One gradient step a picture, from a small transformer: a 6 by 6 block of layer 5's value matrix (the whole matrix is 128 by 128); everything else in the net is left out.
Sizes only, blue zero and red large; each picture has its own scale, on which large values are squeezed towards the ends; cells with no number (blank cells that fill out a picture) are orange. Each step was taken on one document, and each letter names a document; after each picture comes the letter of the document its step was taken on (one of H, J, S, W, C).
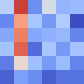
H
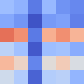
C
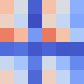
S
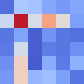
H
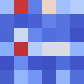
H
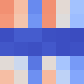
S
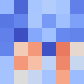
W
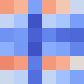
C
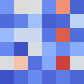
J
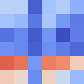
C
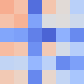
C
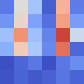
J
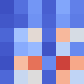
W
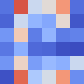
H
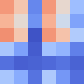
S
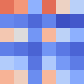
S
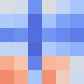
C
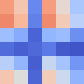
S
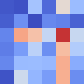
W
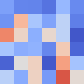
W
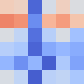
C
